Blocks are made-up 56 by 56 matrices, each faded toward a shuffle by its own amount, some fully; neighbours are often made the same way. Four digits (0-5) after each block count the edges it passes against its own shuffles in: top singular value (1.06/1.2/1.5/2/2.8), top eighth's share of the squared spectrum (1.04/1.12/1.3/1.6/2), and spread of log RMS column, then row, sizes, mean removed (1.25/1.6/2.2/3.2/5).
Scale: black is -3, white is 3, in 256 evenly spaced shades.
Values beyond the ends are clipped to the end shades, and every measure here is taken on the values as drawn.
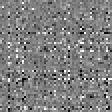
2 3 3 3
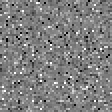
0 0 0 0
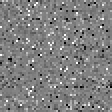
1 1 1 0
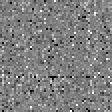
2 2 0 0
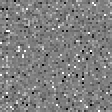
1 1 0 0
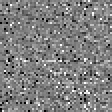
1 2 1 2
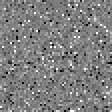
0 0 0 0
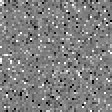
0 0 0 0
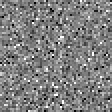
0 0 0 0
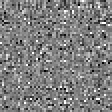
4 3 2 2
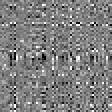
4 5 3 3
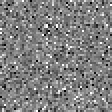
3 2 1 0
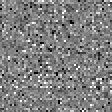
3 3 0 1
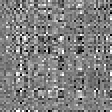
4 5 3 3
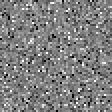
1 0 0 0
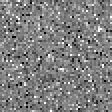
2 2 0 0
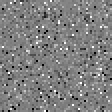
0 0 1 0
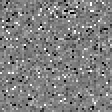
1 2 0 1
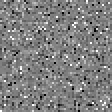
2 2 0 1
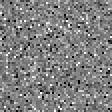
0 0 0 0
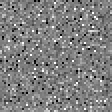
0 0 0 0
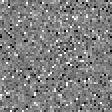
0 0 0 0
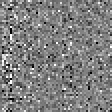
2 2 3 0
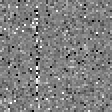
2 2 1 0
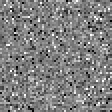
1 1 0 0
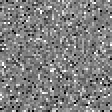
2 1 0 0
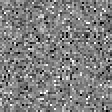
3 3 1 1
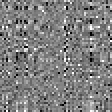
4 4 3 2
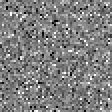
2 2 0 0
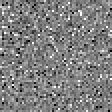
3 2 1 0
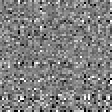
4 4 2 3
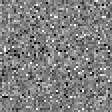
2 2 0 1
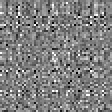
4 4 3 3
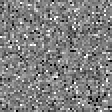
1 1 0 0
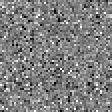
3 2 1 1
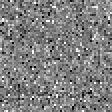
2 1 0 0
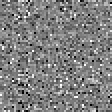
3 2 1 1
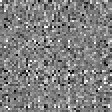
4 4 2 2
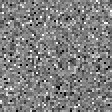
3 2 0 1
